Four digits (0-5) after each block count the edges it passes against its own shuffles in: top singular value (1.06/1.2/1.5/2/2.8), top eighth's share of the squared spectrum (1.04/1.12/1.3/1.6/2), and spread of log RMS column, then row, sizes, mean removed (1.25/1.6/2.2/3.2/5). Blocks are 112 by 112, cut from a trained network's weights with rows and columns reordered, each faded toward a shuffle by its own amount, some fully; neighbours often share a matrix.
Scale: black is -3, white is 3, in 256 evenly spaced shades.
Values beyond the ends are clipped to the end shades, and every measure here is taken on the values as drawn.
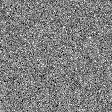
0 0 0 0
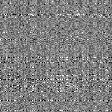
4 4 1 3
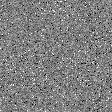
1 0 0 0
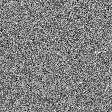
0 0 0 0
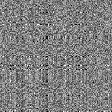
4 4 2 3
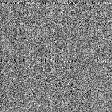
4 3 0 2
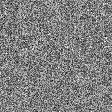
2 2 0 0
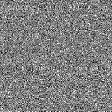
4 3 1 2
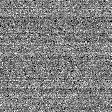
3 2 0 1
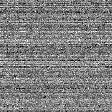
5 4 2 3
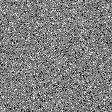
0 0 0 0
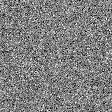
0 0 0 0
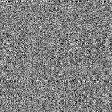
4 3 1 2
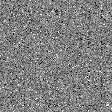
3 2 1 1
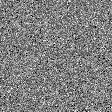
0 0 0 0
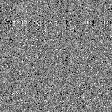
3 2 0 2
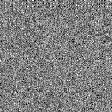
4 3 0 2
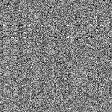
4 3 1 2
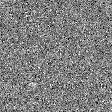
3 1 0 0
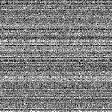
5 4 2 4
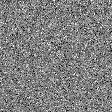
1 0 0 0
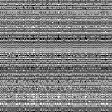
5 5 3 4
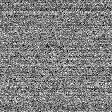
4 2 0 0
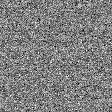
1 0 0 0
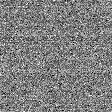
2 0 0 0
